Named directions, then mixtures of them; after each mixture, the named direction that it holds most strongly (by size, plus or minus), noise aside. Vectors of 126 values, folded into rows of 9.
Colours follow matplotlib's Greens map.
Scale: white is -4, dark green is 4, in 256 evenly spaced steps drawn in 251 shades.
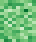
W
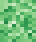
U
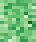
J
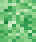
U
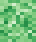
U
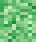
U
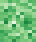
U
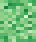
W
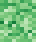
U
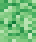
U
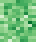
J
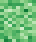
W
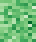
J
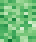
J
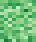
W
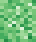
W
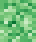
U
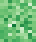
U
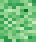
W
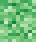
U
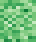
W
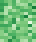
J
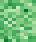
W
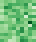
J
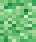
W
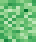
W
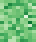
J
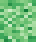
W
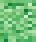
W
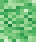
W
